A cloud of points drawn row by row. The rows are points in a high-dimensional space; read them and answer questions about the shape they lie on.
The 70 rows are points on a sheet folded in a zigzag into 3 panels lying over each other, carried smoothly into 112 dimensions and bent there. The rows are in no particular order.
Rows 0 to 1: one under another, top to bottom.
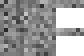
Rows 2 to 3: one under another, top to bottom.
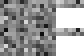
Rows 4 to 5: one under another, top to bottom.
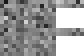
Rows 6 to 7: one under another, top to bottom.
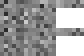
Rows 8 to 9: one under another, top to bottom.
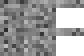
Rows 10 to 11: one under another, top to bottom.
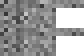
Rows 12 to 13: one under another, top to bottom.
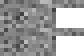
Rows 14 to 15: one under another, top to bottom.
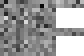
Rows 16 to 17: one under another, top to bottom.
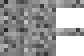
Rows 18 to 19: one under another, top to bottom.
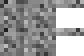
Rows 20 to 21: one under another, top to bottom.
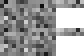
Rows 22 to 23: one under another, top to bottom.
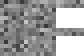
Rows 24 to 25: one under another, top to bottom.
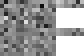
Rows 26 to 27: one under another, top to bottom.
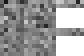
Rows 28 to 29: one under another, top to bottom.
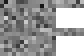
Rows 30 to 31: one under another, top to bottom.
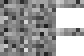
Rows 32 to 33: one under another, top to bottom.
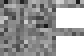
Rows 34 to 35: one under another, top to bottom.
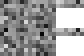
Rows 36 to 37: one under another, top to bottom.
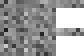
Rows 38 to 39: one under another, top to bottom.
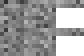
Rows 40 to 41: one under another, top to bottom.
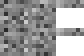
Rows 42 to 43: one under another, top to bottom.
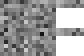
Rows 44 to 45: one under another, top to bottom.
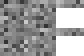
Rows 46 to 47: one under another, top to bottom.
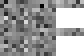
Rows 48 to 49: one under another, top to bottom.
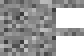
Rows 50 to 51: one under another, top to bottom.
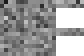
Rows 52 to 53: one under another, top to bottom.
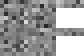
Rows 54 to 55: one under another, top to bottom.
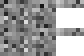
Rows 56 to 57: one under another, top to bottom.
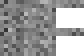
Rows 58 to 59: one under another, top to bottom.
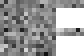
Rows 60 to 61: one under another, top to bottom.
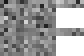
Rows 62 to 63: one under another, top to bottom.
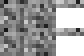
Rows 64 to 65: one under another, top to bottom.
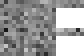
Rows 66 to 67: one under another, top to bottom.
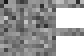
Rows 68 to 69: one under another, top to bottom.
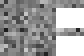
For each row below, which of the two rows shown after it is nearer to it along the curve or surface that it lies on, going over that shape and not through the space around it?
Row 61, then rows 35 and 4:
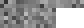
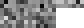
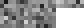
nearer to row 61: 4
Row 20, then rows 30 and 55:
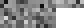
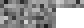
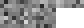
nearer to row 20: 30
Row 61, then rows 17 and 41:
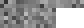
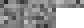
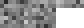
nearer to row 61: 41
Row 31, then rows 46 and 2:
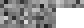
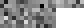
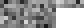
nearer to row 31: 46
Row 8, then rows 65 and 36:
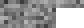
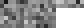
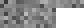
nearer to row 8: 65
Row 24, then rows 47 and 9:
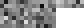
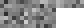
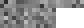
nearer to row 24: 47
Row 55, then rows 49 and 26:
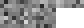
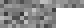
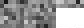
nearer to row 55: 49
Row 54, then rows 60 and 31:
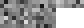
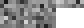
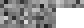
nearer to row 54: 31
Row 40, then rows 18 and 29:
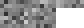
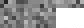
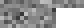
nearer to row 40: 29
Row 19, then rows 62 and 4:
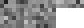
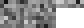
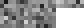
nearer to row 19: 62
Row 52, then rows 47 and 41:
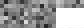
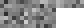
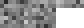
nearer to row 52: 47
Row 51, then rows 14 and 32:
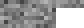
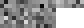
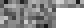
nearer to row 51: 32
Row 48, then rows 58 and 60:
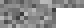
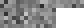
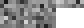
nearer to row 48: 58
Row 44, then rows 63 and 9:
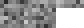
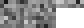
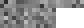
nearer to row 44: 9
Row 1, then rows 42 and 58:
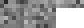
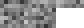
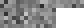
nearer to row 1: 42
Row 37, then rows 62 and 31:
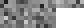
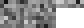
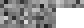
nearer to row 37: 62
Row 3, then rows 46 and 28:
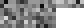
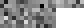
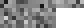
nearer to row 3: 28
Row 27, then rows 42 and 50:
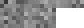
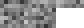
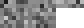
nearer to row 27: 50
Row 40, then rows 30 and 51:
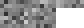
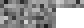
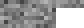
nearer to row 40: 30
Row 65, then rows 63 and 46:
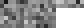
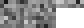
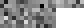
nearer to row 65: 63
